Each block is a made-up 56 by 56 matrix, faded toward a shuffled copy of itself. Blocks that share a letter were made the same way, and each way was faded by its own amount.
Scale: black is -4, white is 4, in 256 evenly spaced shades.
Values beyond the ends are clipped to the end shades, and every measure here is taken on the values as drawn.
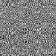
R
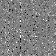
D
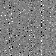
D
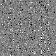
D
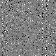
D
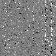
D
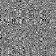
R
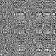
R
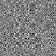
R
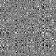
R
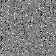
D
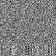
R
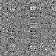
R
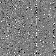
D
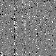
D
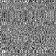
R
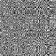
R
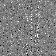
D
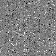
D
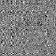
R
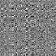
R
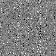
D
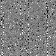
D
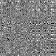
R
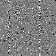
D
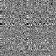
R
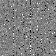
D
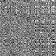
R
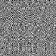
R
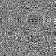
R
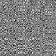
R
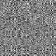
R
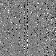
D
